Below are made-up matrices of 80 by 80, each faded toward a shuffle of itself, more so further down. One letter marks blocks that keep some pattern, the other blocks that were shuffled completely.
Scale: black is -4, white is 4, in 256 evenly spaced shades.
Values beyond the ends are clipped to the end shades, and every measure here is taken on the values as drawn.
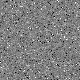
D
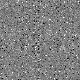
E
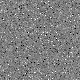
D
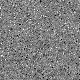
D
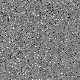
D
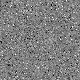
D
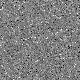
D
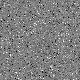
D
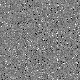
E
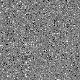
E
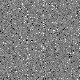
E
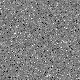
D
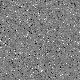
D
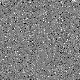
E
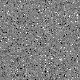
E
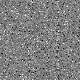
E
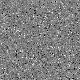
E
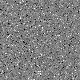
D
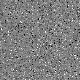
E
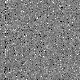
E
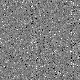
E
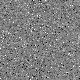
D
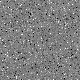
D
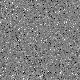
D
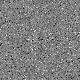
D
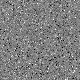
D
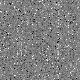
E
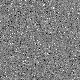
D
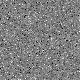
D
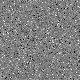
D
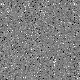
E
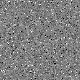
E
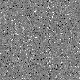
E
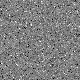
D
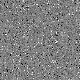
E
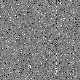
E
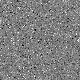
D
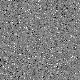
E
